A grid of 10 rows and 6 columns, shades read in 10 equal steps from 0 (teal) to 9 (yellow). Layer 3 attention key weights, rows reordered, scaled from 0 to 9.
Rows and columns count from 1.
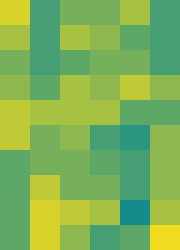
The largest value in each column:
8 8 7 6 7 9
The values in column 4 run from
2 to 6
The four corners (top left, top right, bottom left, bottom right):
8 2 3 9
